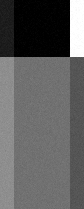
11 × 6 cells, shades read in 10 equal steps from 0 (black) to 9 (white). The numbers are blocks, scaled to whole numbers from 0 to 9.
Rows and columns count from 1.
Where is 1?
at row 1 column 1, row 2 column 1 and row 3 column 1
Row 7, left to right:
5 4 4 4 4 3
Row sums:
10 10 10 24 24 24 24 24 24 24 24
